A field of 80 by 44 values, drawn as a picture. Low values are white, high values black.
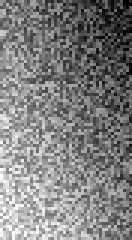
The ninth with the highest average is the top right. There is an overall slope up to the top right. The ninth with the lowest average is the bottom left. There are no regular stripes. The halves do not mirror each other. No single row or column stands out from its neighbours.
